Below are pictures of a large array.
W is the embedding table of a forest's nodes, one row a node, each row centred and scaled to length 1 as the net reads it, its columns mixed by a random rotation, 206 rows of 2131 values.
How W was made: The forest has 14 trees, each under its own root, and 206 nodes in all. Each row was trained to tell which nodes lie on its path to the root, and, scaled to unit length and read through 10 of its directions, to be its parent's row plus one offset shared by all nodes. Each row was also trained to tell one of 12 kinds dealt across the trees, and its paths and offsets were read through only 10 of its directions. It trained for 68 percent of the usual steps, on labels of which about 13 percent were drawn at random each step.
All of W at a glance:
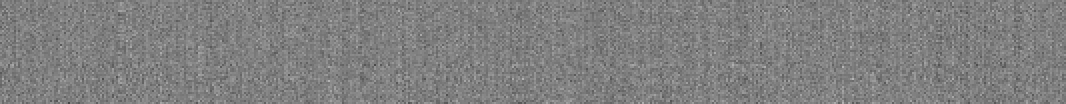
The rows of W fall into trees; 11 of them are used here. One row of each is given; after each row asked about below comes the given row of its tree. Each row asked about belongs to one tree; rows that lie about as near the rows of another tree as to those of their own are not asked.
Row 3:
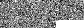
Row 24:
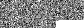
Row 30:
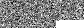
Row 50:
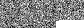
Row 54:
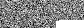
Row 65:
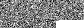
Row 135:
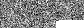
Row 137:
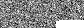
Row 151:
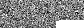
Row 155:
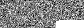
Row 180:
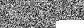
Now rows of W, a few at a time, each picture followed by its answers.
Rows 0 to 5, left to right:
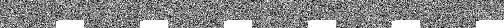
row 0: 135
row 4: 54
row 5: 30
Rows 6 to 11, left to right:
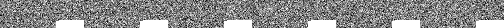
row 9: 155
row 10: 50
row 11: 24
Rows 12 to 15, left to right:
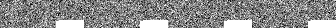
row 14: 30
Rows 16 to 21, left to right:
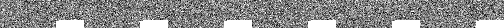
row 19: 65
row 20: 151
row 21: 3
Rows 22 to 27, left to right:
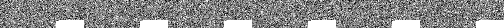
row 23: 54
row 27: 135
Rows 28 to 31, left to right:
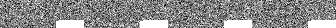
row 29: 30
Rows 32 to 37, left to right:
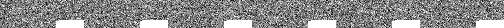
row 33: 135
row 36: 50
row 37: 30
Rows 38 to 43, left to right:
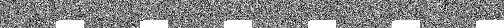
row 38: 135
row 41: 135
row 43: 3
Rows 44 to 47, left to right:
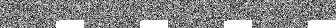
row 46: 137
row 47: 3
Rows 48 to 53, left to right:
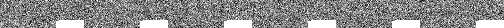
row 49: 24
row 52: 65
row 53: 3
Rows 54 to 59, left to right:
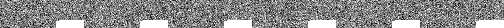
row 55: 24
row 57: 135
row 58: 24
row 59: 137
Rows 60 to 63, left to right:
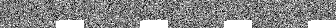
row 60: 135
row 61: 3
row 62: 24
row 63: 151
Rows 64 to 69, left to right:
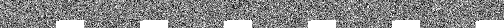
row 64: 137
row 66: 137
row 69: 155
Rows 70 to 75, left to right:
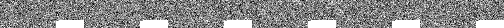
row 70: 135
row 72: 3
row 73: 180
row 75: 135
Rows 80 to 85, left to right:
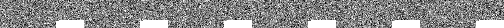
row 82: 24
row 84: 24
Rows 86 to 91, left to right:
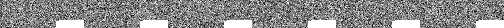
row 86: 3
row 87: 30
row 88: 54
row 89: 30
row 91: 24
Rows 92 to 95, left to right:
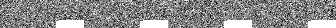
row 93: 180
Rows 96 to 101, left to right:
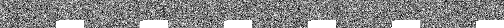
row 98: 135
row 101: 30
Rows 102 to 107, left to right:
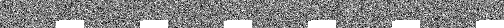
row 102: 137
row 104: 3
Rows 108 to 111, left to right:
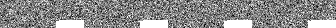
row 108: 180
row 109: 30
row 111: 137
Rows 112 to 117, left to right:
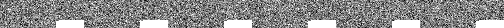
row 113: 137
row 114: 30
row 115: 151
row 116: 65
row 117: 155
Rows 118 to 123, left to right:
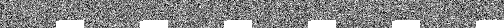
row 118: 50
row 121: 30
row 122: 151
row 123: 3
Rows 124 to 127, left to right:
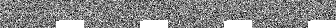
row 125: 30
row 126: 151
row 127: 65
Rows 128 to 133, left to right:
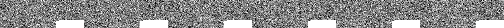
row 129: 137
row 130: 54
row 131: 24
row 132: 135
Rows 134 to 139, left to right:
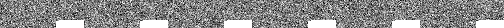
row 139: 135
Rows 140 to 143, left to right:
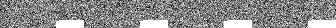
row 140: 24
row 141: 137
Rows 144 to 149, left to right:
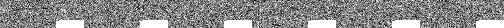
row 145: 3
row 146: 180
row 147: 155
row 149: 30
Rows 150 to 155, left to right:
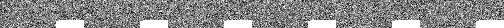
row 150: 24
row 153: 65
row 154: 137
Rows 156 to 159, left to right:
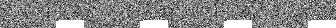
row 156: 24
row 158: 24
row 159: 180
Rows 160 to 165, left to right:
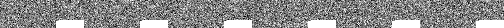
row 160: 50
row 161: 65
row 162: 24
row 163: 135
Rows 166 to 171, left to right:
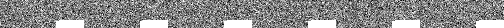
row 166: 54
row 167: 50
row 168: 3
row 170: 30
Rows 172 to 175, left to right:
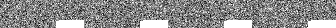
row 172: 180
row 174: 135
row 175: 155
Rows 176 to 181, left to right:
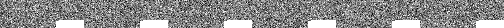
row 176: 24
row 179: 30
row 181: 135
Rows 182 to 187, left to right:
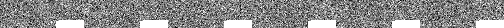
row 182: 135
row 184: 24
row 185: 30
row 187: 30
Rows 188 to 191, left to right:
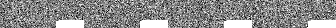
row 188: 24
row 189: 50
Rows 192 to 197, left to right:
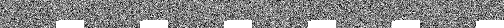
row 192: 65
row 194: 54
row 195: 137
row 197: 137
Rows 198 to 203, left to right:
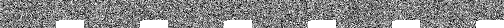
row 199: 24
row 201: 135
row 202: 30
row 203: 135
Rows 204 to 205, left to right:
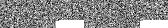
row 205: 30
